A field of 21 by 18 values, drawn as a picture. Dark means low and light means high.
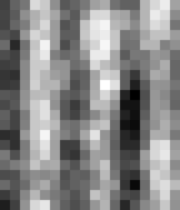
Ninth with the highest average: top middle. Grain: streaks running down. Stripes: upright, repeating 3 times. Ninth with the lowest average: middle right.
